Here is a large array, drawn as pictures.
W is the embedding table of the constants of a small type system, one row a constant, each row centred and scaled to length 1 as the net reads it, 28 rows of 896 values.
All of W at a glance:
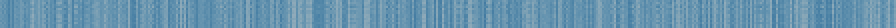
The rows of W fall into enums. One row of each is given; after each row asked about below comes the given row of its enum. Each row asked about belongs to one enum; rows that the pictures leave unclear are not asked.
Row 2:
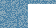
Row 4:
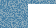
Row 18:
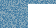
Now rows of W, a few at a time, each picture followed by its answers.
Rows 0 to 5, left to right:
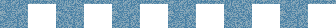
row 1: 18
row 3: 2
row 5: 2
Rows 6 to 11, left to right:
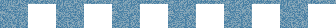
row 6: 18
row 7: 4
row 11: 4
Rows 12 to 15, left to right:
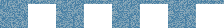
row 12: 4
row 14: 2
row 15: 2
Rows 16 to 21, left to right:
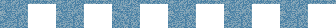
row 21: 2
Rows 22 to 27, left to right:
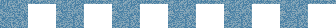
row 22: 4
